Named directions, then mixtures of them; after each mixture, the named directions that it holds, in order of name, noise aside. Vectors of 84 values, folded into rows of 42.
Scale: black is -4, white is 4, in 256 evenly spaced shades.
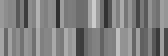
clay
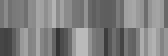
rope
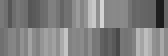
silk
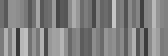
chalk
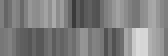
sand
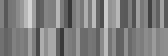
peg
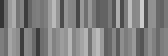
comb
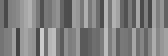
chalk, peg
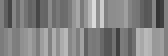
silk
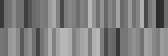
comb, silk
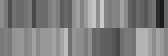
silk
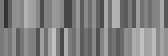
chalk, peg, sand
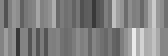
chalk, sand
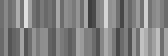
clay, comb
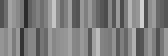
comb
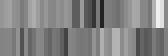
silk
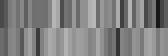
comb, peg, silk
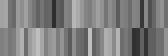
comb, sand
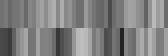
rope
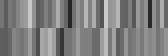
peg
